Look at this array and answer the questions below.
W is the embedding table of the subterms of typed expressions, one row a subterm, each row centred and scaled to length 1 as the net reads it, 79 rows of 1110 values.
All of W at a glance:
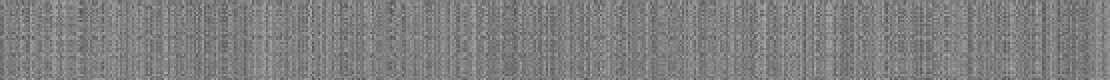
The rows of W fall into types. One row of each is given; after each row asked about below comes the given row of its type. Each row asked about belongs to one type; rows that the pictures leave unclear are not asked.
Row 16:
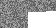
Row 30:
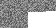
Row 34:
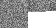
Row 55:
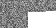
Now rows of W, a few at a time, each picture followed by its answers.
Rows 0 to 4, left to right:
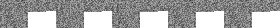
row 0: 55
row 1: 34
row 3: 55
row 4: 55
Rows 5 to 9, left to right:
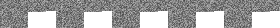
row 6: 30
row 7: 30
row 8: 16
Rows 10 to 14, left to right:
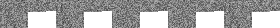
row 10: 55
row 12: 16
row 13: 16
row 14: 55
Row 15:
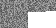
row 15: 34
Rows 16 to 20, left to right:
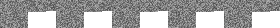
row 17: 16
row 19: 30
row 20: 16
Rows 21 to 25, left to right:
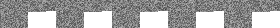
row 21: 16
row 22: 30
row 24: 34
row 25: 16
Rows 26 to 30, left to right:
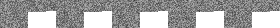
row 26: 16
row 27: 30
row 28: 55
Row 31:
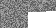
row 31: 16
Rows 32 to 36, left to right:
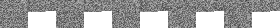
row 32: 34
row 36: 55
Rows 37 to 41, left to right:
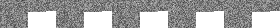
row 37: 55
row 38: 30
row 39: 55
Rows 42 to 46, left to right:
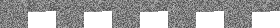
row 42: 34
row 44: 16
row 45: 16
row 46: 16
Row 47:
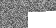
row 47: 55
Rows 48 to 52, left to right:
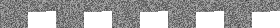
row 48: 16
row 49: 34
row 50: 16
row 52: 55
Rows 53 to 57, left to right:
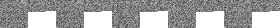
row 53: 30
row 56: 16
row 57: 34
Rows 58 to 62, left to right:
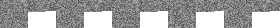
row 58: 34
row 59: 16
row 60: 34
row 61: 55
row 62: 16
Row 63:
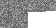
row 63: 30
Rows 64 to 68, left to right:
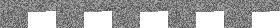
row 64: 30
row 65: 34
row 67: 30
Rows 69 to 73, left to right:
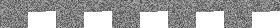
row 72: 34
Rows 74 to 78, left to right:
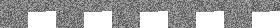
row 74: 30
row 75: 30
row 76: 55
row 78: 34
